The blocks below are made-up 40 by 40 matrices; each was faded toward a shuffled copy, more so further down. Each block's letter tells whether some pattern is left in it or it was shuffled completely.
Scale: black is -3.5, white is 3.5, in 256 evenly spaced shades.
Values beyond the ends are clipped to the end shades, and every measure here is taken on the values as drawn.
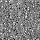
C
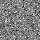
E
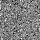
E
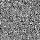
C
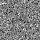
E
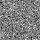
C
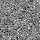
C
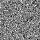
E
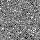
E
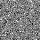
E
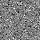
E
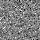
C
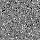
C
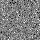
E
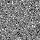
E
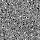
E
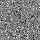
C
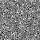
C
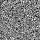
E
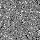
E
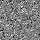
E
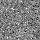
E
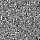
E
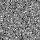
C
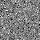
E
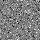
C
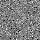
C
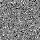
C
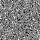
C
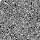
E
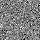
E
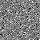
C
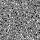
E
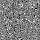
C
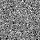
E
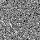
C
